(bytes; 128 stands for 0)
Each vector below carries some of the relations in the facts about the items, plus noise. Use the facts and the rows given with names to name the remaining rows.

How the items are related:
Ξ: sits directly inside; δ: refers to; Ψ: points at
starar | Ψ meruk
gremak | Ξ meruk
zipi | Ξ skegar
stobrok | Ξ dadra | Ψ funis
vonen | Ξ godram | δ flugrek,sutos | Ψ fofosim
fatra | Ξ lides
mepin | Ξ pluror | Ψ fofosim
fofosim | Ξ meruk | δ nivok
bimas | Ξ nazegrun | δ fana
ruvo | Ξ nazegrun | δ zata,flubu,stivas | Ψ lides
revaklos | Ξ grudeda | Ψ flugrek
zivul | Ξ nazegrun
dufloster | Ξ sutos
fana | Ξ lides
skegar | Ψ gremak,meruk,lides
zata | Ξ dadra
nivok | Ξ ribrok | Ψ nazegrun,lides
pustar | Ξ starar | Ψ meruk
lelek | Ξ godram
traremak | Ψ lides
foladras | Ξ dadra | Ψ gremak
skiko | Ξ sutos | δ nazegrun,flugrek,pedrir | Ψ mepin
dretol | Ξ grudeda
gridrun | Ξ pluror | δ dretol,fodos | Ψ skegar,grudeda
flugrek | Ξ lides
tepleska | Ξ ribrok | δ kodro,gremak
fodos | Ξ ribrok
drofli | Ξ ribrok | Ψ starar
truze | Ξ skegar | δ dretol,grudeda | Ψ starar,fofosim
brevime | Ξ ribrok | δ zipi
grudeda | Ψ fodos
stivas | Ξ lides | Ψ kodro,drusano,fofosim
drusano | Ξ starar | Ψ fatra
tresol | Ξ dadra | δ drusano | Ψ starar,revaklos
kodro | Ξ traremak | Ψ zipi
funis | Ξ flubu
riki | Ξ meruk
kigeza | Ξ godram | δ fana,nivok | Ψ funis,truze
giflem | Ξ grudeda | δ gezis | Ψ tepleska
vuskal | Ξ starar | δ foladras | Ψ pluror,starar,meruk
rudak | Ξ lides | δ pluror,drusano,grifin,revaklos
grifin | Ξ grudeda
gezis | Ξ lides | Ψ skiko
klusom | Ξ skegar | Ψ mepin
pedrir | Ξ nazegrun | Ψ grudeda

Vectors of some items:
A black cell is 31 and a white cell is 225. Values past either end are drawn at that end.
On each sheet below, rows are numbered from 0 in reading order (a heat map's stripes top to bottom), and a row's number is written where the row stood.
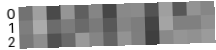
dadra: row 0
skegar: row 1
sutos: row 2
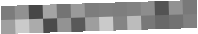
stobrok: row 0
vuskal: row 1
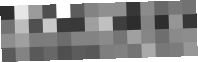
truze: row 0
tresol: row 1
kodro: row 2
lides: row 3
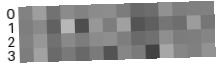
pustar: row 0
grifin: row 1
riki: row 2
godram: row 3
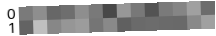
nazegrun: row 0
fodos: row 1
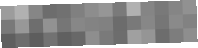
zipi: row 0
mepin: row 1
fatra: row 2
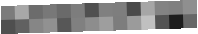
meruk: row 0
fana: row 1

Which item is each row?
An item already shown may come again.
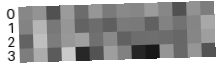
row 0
zata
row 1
ribrok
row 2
fodos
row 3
drusano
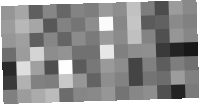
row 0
foladras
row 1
giflem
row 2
foladras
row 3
bimas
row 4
gridrun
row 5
dretol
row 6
nivok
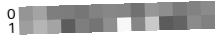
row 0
gremak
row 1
giflem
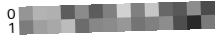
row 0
ruvo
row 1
nivok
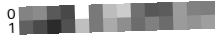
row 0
vonen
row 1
flugrek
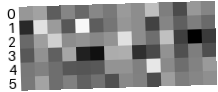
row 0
foladras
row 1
gridrun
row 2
kigeza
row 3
rudak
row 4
gezis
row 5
traremak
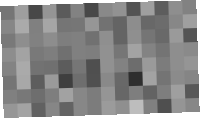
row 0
dadra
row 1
drofli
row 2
zivul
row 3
kodro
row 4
flubu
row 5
pluror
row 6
pedrir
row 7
foladras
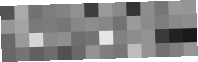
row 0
grudeda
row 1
gremak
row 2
bimas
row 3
stivas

